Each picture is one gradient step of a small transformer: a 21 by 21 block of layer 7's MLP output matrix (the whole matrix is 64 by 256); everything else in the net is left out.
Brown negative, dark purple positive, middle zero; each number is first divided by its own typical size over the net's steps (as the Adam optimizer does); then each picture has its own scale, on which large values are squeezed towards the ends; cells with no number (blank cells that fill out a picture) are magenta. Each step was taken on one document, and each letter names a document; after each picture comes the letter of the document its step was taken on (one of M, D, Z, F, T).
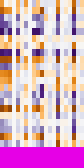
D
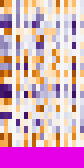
D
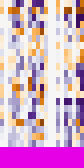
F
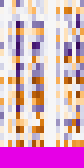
F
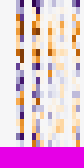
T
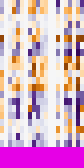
F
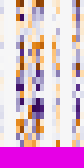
T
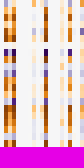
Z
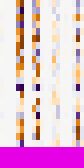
T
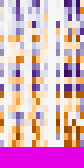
F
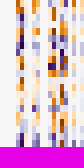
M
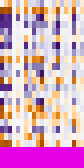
D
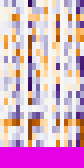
F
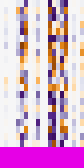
M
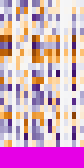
D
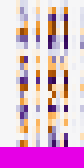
M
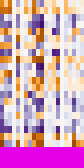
D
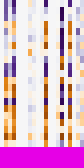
Z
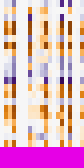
Z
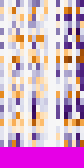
F
